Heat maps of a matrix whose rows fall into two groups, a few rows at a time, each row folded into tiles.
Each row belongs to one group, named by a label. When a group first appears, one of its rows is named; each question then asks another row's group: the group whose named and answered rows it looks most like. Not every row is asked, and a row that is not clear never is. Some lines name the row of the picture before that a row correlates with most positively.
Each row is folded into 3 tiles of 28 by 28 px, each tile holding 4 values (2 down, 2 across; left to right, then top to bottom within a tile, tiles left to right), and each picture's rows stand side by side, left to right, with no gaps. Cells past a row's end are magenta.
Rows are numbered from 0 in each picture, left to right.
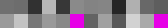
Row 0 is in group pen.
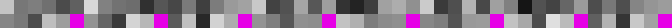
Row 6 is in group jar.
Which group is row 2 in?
jar
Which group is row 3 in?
pen
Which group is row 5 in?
pen
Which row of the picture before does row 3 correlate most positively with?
0
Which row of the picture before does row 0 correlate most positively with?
1
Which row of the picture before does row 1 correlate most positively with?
1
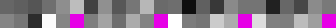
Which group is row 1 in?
jar
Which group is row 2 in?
jar
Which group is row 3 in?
jar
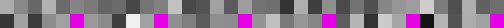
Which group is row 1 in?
jar
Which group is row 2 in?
pen
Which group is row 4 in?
jar
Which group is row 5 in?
pen
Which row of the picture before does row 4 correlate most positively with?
0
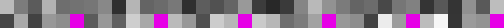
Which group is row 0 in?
pen
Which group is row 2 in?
jar
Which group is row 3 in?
jar
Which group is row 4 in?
jar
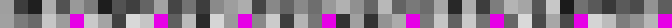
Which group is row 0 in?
pen
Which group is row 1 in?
jar
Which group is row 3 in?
jar
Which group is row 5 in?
pen
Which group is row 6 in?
pen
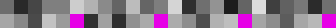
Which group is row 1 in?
pen
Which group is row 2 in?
pen
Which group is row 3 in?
pen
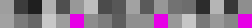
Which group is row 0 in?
pen
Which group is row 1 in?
pen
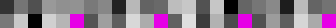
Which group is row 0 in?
jar
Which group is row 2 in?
pen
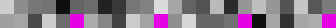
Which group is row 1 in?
jar
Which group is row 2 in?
pen
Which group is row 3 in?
pen
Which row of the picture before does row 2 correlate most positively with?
2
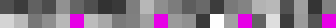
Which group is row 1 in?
jar
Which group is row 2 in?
jar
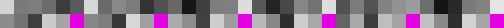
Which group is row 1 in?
pen
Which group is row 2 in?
jar
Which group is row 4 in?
jar
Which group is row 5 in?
jar
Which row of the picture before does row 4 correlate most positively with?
2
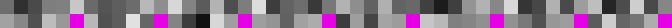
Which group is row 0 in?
jar
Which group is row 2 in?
pen
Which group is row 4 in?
pen
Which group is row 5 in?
jar
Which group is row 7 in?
pen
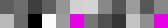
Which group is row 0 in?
jar
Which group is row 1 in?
pen
